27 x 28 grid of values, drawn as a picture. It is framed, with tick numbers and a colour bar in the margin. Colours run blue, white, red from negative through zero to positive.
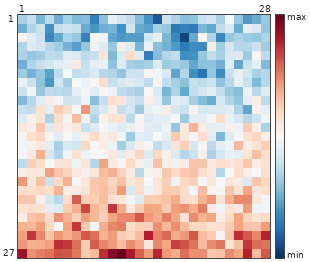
The field climbs toward the bottom. No row or column stands out. The values follow a bell shape. No regular stripes run through it.
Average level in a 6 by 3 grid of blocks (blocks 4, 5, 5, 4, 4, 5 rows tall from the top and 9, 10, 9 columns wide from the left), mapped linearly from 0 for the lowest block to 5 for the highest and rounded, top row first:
0 0 0 / 1 1 1 / 2 2 2 / 3 3 3 / 3 4 3 / 5 5 5
